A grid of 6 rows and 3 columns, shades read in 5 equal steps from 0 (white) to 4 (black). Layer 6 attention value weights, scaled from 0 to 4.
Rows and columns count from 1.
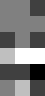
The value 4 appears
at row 5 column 3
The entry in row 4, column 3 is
0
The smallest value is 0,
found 2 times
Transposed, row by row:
2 2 3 1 3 2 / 2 2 2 0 3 1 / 3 2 3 0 4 3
